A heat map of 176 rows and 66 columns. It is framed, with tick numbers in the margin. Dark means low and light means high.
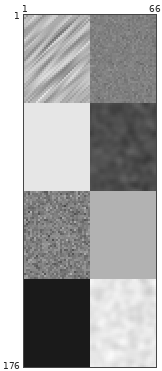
It is made of 4 by 2 panels. Panel 1,1: high, slanting up to the right. Panel 1,2: middling, fine-grained, faint in contrast. Panel 2,1: very high, flat. Panel 2,2: low, blotchy, faint in contrast. Panel 3,1: middling, fine-grained. Panel 3,2: high, flat. Panel 4,1: very low, flat. Panel 4,2: very high, blotchy, faint in contrast.
